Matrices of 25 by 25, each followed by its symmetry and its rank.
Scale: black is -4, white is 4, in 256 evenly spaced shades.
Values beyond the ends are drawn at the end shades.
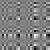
symmetric, rank one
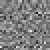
neither, rank five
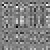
neither, rank three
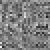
neither, rank five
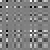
symmetric, rank one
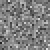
neither, full rank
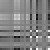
symmetric, rank one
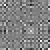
symmetric, rank three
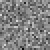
neither, full rank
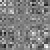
symmetric, rank three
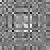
symmetric, rank three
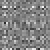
neither, rank three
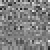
neither, rank five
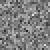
neither, full rank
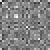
symmetric, rank three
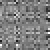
neither, rank three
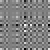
symmetric, rank one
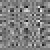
neither, rank three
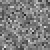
neither, full rank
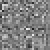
neither, rank five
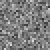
neither, full rank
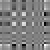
symmetric, rank one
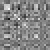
symmetric, rank three
